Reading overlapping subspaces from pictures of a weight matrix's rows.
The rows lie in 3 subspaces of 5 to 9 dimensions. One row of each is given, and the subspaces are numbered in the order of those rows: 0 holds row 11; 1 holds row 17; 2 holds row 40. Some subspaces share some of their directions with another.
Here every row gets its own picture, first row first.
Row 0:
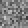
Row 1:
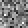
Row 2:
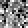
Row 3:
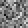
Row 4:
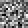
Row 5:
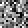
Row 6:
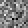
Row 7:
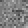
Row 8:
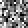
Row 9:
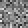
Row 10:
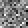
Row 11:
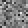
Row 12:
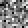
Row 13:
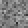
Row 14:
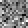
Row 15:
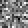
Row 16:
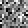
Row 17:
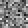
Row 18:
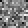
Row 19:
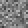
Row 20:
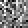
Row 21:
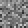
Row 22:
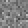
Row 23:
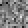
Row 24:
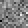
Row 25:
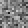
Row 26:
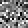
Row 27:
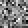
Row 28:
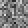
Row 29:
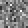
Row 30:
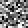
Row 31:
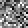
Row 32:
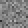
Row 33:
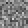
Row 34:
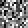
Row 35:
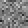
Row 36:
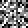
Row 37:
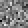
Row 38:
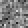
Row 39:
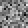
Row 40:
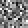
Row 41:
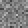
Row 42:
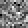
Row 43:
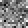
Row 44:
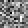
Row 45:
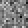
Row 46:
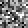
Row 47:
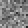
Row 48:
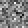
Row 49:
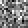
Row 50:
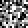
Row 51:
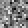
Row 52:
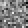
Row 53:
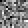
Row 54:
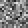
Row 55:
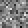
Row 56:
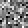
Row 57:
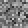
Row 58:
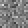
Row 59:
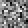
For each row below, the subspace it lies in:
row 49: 1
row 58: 2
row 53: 0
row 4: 0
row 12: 2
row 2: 1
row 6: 1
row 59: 2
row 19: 1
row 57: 0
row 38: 0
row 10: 1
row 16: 1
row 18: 1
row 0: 0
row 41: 1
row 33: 0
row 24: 1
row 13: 0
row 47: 0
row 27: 2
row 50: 0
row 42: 0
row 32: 0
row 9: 1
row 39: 0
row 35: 0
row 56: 1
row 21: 1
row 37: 0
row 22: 0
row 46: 1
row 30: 0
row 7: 1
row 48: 0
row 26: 0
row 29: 0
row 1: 1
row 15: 0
